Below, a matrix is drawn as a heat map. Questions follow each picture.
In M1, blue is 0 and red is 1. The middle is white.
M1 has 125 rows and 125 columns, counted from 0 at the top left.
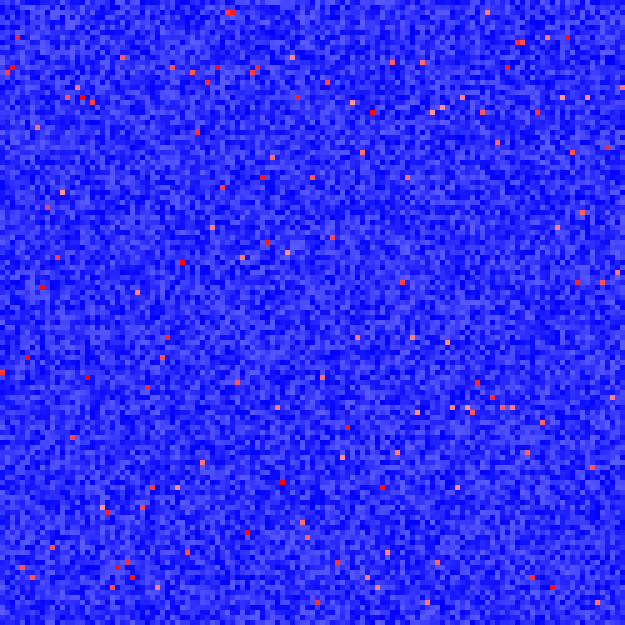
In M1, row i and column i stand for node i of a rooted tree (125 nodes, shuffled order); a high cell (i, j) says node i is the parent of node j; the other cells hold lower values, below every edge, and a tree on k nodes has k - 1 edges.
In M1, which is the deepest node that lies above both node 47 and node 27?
13
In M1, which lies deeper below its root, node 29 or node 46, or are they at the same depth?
node 29
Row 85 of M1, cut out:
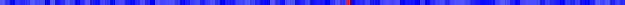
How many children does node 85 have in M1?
1
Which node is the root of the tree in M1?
19
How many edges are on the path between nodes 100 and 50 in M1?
10
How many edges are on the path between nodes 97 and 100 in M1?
3
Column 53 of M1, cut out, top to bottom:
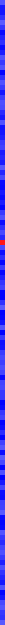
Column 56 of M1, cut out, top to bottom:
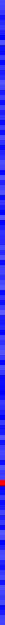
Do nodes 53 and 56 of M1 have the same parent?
no
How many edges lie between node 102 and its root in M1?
6
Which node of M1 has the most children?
19
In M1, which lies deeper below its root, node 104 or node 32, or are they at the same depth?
node 104
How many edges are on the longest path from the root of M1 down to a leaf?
8
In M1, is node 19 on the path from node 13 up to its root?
yes
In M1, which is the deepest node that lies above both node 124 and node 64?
75
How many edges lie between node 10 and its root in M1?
5
